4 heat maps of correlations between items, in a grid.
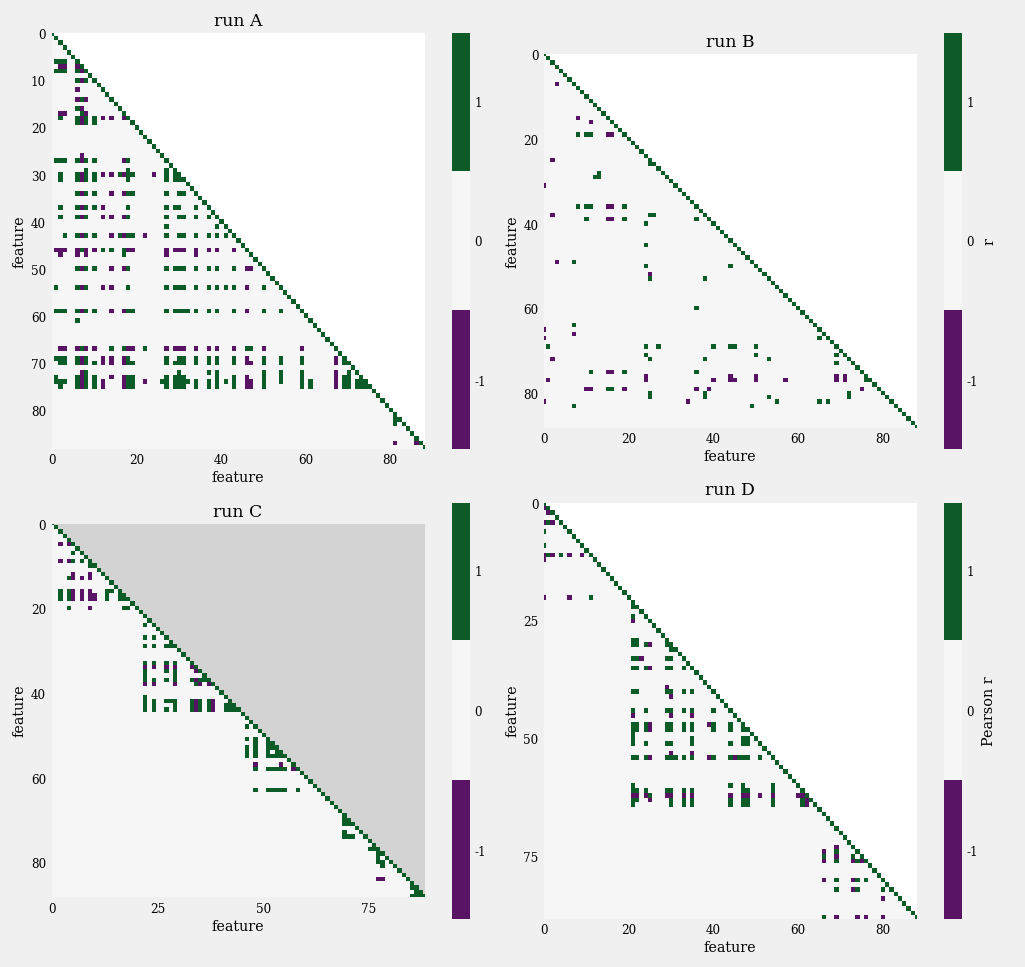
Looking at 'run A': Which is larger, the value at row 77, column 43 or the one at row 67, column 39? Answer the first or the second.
the first
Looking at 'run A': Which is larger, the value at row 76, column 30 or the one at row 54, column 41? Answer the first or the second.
the second
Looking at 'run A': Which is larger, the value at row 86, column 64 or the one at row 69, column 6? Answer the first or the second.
the second
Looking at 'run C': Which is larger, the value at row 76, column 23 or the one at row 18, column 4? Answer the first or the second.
the second
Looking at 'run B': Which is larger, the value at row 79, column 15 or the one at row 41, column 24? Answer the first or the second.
the first
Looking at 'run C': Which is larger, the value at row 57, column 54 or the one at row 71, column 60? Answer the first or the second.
the second
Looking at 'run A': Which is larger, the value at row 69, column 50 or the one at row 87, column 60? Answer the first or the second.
the first
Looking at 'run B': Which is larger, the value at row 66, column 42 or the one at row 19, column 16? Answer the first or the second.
the first
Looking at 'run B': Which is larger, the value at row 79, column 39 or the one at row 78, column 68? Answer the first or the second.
the second
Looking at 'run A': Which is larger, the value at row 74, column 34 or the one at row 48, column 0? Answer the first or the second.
the first
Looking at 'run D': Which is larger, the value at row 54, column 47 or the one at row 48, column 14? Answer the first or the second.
the first
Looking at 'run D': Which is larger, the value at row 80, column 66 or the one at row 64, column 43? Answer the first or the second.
the second
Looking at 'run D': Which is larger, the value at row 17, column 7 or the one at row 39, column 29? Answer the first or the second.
the first
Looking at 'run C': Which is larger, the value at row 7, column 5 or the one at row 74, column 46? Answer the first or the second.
the first
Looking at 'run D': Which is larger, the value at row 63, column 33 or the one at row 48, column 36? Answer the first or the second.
the first
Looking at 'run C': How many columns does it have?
89
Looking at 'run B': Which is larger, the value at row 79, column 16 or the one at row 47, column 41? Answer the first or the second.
the first
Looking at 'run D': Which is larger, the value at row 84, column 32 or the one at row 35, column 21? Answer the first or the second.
the second
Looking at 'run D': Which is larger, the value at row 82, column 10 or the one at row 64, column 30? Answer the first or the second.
the second
